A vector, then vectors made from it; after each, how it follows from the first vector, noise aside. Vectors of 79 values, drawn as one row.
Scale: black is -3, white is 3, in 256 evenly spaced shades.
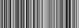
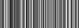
sign-scrambled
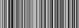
reversed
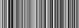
reversed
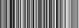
wrapped around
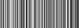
sign-scrambled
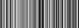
wrapped around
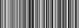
wrapped around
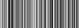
reversed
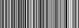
sign-scrambled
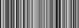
wrapped around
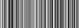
reversed
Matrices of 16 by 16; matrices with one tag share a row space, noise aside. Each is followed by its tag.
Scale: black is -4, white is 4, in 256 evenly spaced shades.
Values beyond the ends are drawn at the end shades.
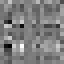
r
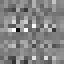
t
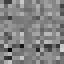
r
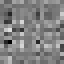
r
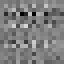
t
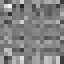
r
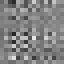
t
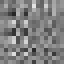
t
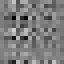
t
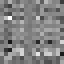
r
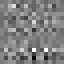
t
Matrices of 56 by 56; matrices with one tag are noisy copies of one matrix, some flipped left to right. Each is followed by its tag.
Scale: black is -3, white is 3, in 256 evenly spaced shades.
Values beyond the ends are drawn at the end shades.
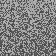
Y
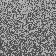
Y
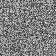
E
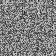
E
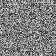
E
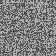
E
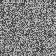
E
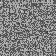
E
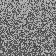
Y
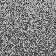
Y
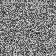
E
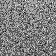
Y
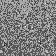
Y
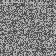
E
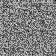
E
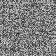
E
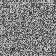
E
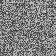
E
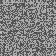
E
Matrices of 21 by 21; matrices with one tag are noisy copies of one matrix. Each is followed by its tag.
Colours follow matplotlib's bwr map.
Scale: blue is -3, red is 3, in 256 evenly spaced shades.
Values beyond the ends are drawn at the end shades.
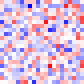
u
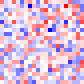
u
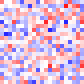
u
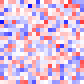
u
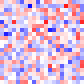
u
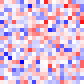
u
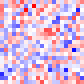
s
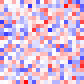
u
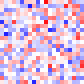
u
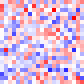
s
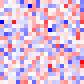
u
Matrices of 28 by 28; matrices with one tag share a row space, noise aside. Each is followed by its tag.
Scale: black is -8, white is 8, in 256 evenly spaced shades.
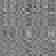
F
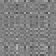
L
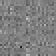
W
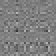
L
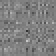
W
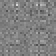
L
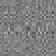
W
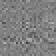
F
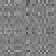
W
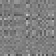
W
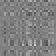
F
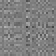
W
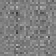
L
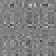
F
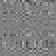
F
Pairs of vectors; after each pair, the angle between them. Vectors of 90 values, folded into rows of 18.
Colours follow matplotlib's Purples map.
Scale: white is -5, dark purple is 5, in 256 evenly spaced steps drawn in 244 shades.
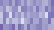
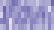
orthogonal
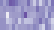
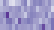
nearly opposite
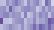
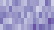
nearly parallel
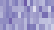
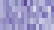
nearly parallel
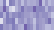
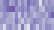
partly opposed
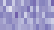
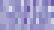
partly aligned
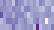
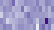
nearly opposite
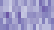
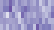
nearly opposite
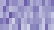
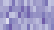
partly opposed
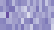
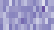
orthogonal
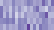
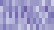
nearly opposite
